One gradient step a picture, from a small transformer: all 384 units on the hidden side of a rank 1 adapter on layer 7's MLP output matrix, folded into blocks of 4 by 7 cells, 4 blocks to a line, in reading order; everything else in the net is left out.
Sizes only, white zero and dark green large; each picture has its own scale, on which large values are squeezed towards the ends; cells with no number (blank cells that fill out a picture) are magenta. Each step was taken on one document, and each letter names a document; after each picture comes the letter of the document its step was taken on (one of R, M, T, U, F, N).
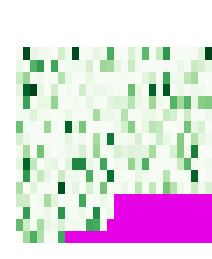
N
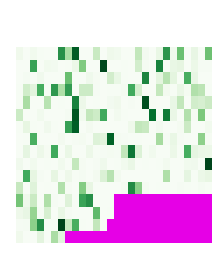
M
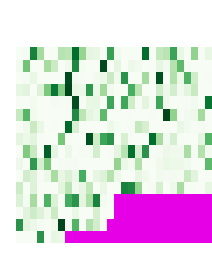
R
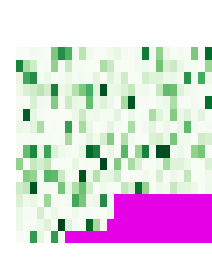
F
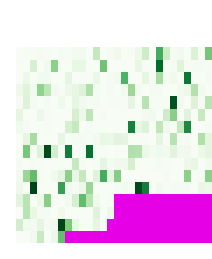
M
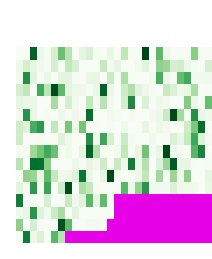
F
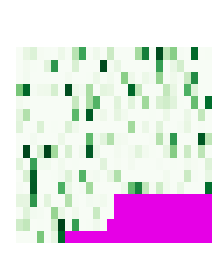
R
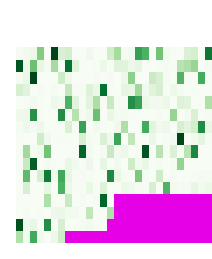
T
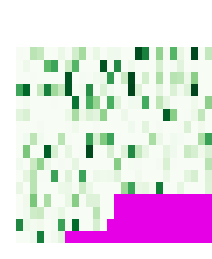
R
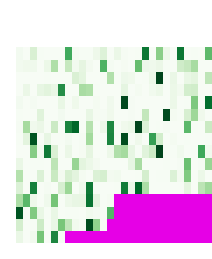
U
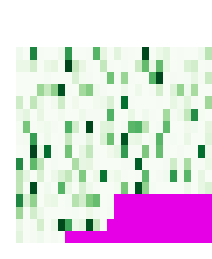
U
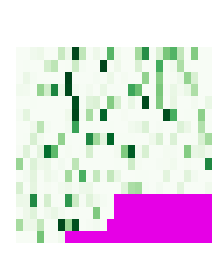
R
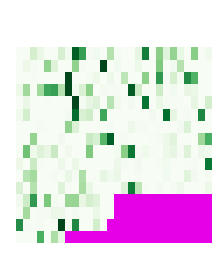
R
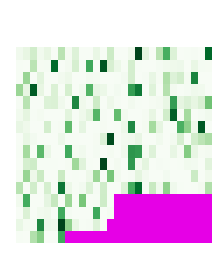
N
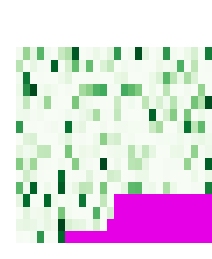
N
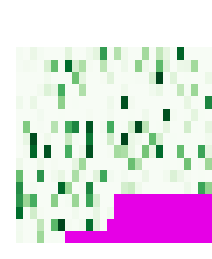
U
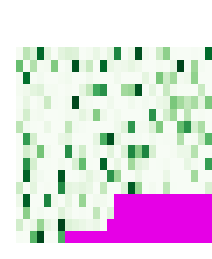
N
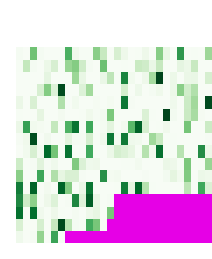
U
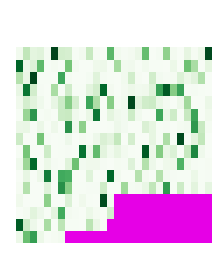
T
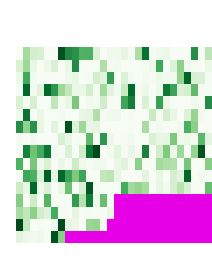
F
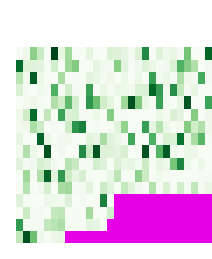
T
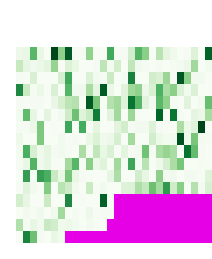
T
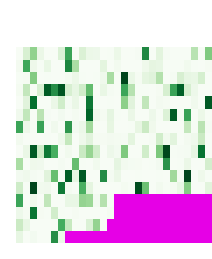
F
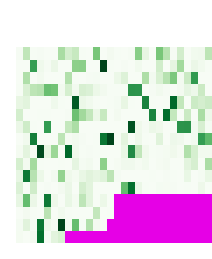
M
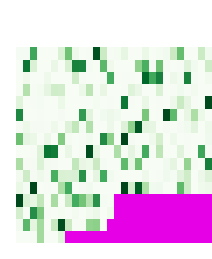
U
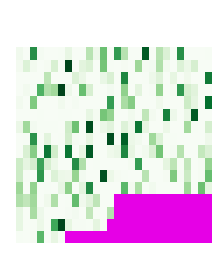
U
